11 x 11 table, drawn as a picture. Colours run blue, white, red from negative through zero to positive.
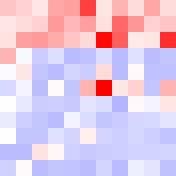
On average the colour sits 50% of the way up the scale. The top part is higher, up to a seam about 30% of the way down. The bottom right is the calmest part.
